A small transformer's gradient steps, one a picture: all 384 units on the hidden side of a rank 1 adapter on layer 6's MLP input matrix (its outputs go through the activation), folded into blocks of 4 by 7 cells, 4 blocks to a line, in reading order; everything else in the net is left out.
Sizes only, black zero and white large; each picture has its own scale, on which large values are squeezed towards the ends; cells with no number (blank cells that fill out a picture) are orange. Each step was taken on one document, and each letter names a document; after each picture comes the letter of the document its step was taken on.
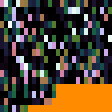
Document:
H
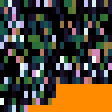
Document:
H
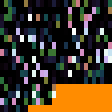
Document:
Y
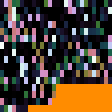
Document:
H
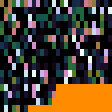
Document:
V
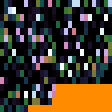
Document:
Y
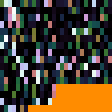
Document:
H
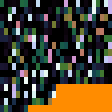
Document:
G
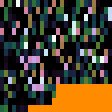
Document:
V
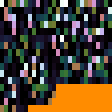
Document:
V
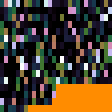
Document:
H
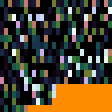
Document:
G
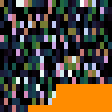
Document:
V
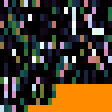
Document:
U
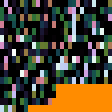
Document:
U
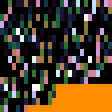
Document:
G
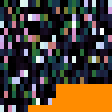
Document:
U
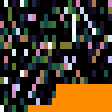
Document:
U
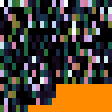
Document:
V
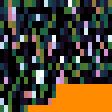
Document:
H
